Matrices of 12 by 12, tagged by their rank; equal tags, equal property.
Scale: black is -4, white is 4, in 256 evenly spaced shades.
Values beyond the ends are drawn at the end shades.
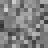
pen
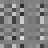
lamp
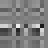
lamp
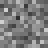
pen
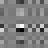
lamp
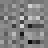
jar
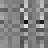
jar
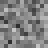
pen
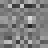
jar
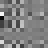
jar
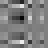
lamp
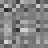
jar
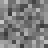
pen
